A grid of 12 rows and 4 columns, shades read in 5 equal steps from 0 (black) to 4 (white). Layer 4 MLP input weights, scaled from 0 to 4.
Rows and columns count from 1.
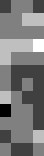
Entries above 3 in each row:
0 0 0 1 0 0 0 0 0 0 0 0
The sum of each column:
23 22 23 22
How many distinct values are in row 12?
2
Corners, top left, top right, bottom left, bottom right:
1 1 2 2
